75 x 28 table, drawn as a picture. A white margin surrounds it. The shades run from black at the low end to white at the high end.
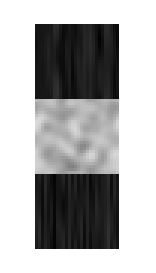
The table splits into 3 rows of 1 panel. Panel 1,1: very low, streaked downward, faint in contrast. Panel 2,1: high, blotchy. Panel 3,1: very low, streaked downward, faint in contrast.
